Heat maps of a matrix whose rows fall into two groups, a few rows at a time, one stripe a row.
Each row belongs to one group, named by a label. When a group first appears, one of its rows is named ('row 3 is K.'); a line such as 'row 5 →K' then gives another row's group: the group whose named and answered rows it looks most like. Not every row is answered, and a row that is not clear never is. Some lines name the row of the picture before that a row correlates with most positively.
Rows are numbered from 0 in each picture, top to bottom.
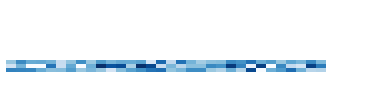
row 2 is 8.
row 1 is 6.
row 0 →8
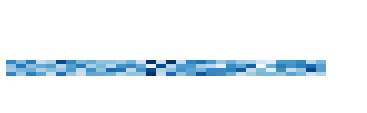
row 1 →8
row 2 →6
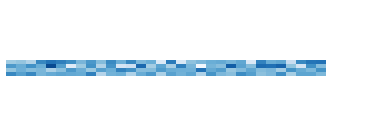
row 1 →6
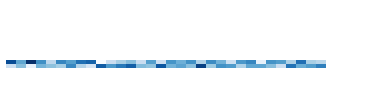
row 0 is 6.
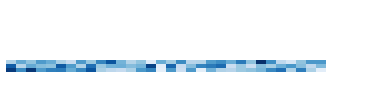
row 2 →6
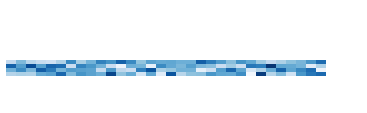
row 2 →6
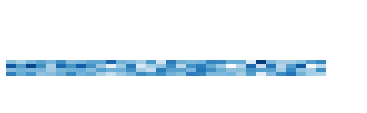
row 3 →8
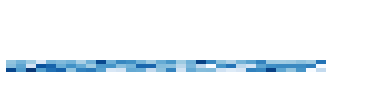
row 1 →6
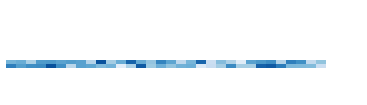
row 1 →6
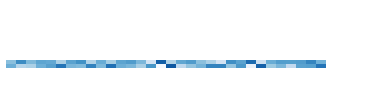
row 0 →8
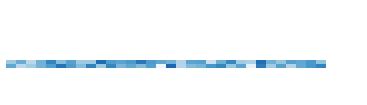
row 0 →6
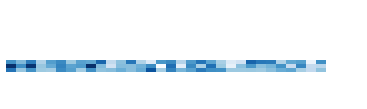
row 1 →6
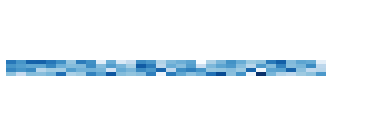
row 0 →6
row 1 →6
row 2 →8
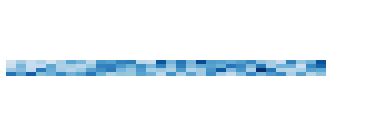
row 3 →6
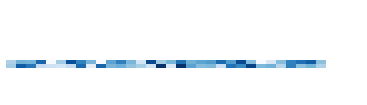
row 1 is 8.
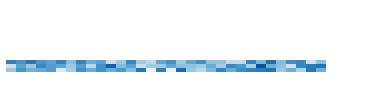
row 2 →8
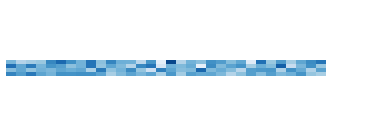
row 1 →6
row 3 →6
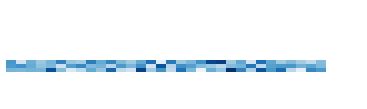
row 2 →6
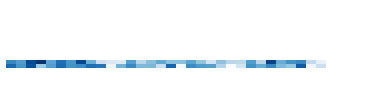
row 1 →6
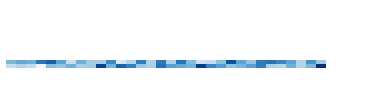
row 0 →6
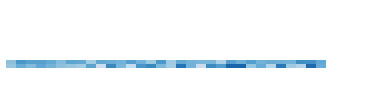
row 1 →6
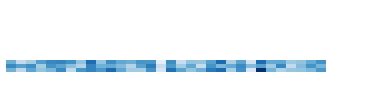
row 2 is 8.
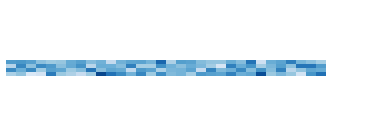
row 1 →8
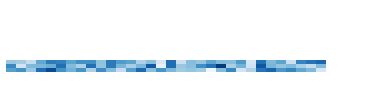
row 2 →6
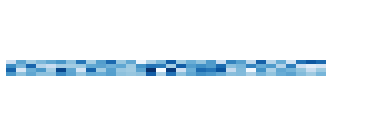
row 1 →8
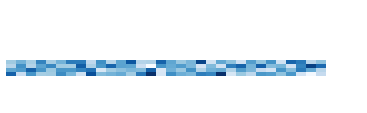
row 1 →8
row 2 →6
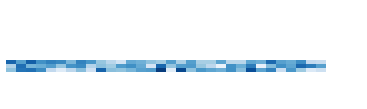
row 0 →6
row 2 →8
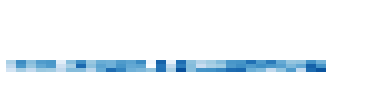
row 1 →8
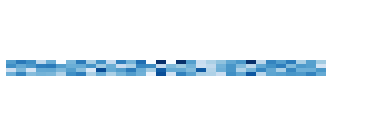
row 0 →8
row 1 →6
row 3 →8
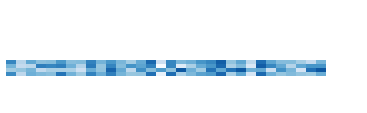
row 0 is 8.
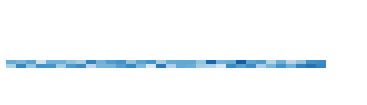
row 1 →8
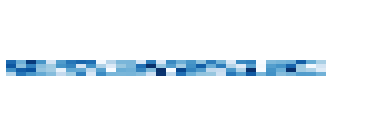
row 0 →6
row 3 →8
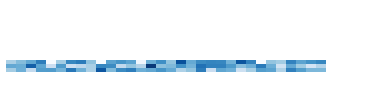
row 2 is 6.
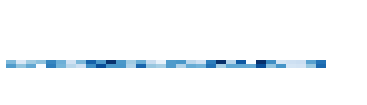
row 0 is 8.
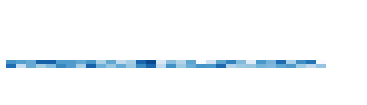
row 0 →6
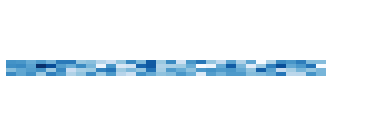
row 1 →6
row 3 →6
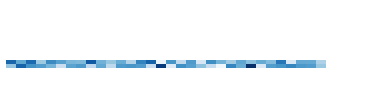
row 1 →8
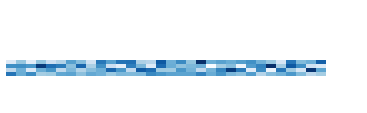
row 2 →6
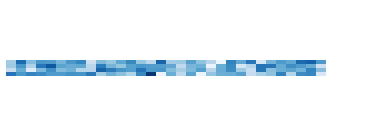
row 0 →8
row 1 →6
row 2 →6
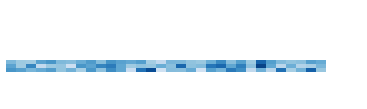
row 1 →8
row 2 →6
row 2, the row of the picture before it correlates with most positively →3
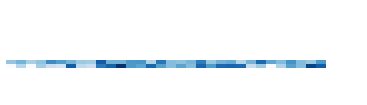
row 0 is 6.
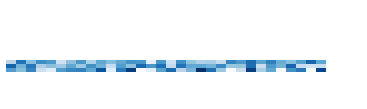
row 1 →8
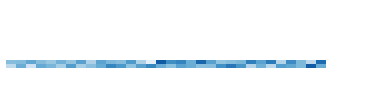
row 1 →6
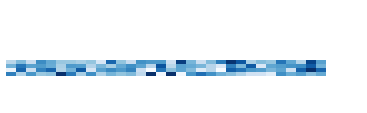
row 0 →6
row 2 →8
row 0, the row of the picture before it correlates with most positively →1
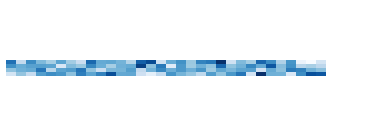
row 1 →8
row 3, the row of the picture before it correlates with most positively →2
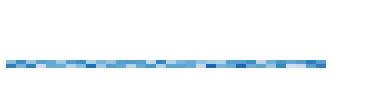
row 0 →8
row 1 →6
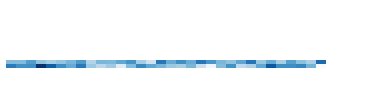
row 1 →6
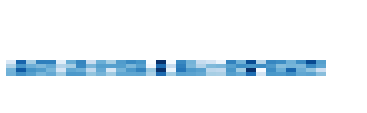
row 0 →8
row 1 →8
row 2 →8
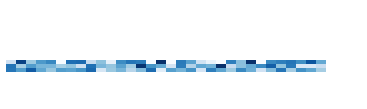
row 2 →6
